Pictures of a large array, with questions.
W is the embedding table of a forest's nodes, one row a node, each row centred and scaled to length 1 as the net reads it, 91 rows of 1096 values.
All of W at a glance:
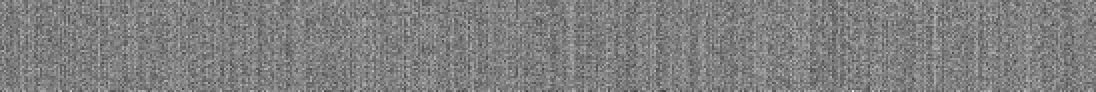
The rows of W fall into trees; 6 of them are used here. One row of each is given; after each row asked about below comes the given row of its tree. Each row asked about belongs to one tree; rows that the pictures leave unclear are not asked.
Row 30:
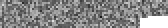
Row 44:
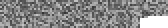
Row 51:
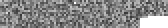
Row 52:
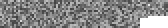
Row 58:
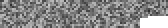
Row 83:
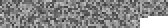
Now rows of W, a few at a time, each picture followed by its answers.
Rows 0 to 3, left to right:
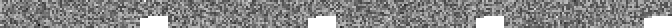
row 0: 52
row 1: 44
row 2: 44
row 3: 51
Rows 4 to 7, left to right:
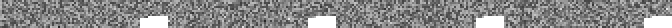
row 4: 52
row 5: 51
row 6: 30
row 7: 58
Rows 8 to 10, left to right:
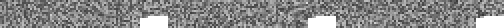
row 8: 44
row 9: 51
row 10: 44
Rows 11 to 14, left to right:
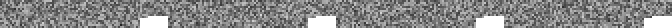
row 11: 83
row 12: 30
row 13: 30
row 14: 52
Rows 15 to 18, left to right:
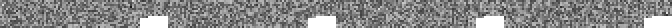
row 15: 52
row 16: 51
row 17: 44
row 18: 83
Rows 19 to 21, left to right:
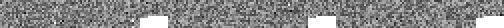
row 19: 51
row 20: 83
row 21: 58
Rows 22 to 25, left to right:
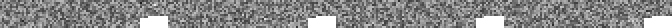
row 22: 58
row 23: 83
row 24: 58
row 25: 58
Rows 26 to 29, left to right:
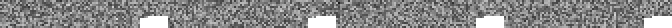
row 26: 44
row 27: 30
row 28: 44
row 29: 83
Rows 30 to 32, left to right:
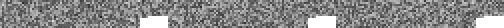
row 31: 58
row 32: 51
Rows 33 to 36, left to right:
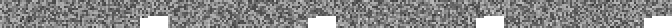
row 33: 83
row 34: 58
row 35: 44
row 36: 30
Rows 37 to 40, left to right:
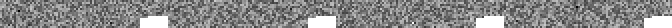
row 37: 30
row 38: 58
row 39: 52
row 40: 58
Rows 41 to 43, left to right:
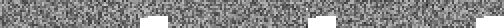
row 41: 30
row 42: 44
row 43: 30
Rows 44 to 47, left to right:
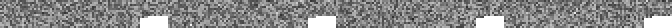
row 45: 58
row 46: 52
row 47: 44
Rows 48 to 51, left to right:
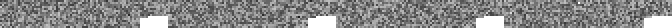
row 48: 44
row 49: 52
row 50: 58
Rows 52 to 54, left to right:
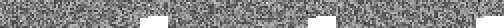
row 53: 52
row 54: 30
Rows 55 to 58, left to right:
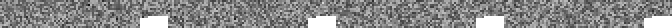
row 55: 44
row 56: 30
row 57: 58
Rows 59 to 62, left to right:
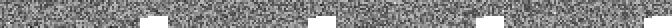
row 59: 30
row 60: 83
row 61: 51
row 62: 44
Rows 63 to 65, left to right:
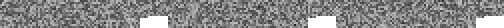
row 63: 58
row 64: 83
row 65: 44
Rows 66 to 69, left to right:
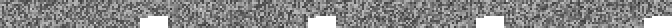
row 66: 30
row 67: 30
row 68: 83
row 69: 83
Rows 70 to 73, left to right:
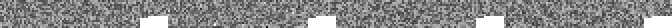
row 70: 44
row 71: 52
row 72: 83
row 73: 30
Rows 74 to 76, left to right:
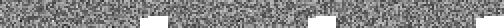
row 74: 83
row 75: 51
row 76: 30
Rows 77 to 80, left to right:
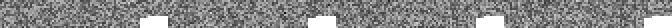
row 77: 58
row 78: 58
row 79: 44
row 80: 44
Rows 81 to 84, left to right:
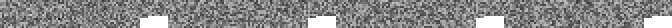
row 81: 30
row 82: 83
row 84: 58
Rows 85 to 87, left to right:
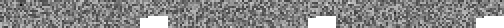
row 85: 44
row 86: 83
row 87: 30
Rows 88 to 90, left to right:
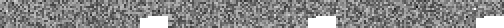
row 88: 30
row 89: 52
